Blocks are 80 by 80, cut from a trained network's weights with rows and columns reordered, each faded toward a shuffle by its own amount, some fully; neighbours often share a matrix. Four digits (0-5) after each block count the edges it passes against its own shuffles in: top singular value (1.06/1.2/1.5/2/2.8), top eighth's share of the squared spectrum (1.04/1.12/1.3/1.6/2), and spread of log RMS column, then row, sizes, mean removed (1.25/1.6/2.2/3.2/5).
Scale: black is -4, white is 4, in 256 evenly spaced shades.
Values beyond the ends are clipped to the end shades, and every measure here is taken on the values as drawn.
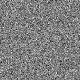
2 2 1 0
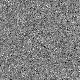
0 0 0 0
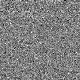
2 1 0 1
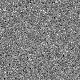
0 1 0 0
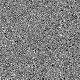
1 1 0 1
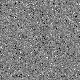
1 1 0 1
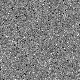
0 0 0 0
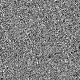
2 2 1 0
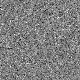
1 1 0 0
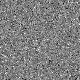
1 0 0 0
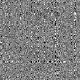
3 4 3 1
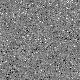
0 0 0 0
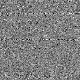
2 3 0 2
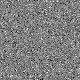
0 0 0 0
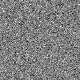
2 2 0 0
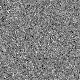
1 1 0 0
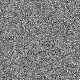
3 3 1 0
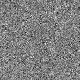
2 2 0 0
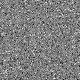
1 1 0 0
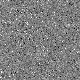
0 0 0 0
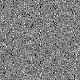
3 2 2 0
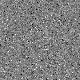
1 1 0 0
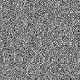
3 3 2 1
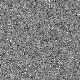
2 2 0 1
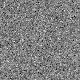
1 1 0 0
